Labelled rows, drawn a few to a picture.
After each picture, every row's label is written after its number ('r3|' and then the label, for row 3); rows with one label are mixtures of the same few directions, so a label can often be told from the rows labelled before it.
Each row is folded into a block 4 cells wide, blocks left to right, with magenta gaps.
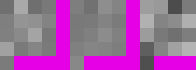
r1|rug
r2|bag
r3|bag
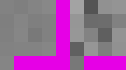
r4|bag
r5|rug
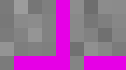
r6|rug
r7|rug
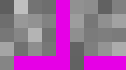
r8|rug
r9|bag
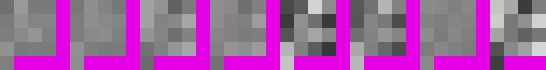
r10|rug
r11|rug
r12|bag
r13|bag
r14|bag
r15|bag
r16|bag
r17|bag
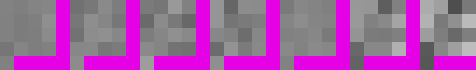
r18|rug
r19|bag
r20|bag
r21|rug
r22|rug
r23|bag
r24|bag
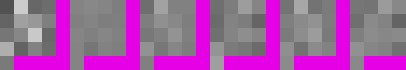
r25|rug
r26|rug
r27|rug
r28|bag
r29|rug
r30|bag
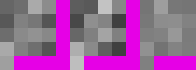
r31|bag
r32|bag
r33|rug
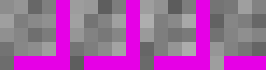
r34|bag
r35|bag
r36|bag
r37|bag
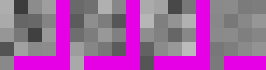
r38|rug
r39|bag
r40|bag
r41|bag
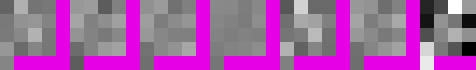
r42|rug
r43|bag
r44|bag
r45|bag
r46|rug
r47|bag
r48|bag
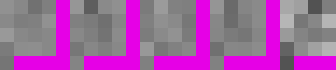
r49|bag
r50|rug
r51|rug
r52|rug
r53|bag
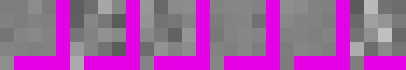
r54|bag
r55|bag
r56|rug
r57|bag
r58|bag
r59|rug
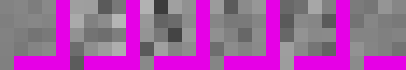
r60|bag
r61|bag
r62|rug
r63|rug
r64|bag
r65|bag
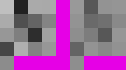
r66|rug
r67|rug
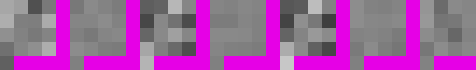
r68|bag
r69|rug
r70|bag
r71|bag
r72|bag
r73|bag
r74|rug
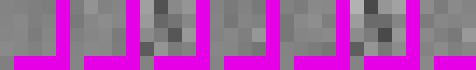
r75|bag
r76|rug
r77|rug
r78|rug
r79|bag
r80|rug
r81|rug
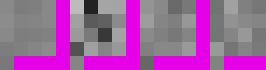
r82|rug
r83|rug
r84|bag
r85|rug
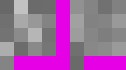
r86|rug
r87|bag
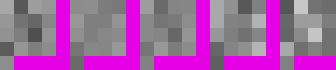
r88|rug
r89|bag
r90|rug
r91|bag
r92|rug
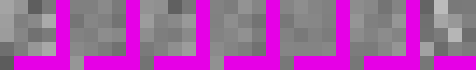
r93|bag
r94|bag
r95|bag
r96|bag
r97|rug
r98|bag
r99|rug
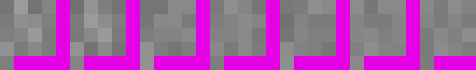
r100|rug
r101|rug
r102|bag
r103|rug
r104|bag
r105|rug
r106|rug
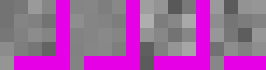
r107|bag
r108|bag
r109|bag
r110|rug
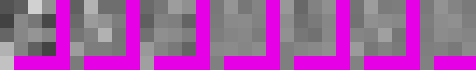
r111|bag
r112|rug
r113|bag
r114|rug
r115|rug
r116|rug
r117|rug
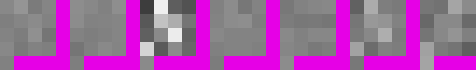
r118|rug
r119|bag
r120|rug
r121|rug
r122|bag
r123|rug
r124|bag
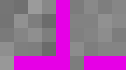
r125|bag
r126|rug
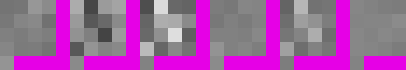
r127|bag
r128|rug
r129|rug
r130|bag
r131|rug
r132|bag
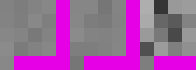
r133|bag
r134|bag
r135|rug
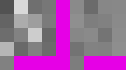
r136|rug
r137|rug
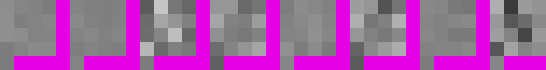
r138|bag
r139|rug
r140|rug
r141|bag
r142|rug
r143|bag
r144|bag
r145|rug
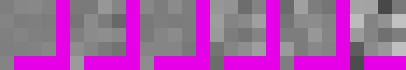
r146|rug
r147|bag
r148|bag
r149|bag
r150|rug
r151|bag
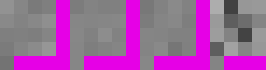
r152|bag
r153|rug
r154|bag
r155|rug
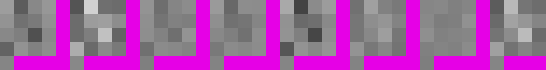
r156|rug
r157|rug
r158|rug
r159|rug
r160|rug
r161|rug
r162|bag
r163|rug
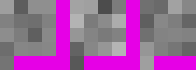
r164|rug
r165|bag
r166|bag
